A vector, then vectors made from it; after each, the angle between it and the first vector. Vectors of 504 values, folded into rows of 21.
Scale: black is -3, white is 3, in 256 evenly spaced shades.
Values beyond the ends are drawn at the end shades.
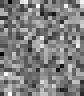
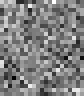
partly opposed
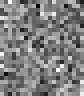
nearly opposite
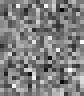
orthogonal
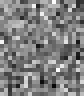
partly opposed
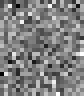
orthogonal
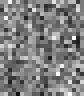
partly opposed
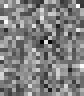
partly opposed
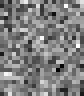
nearly parallel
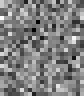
partly opposed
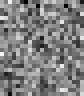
nearly opposite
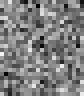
nearly opposite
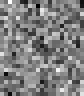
nearly opposite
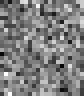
nearly parallel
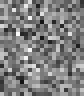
partly opposed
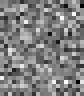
orthogonal
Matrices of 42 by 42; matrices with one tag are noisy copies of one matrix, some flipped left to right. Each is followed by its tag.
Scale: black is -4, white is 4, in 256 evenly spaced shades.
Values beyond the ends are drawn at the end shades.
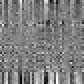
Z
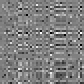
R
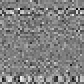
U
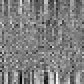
Z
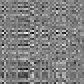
R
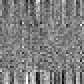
Z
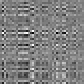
R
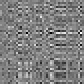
R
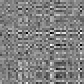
R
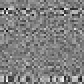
U
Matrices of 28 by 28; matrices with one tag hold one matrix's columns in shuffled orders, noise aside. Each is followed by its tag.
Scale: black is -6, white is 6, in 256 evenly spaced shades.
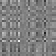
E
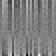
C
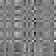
E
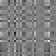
E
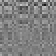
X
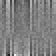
C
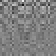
X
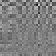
X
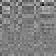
X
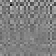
X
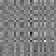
E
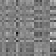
E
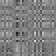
E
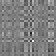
E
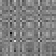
E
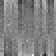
C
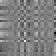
E
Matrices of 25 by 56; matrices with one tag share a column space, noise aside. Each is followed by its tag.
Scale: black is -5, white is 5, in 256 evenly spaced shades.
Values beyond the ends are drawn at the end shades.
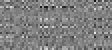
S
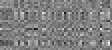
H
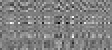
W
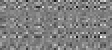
S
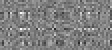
H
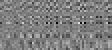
W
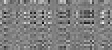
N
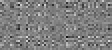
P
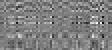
W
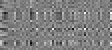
H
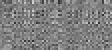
N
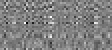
W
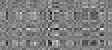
H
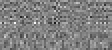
W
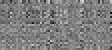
N
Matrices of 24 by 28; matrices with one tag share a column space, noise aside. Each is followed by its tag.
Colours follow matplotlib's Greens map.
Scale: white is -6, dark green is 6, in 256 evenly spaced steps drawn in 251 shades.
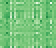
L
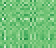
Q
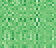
Q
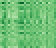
L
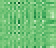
L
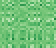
Q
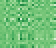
Q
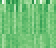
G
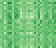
L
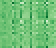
L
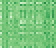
L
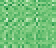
Q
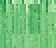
G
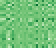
Q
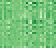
L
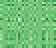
Q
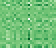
Q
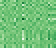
Q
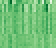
G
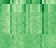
G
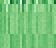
G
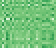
Q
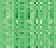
L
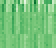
G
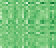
L
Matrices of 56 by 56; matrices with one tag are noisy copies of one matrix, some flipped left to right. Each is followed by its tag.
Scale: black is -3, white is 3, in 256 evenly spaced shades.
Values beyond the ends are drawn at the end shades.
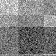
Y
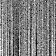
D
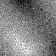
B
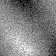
B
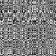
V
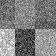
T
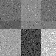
T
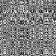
V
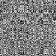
V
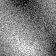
B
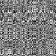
V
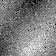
B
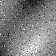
B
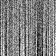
D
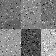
T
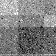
Y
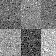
T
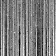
D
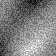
B
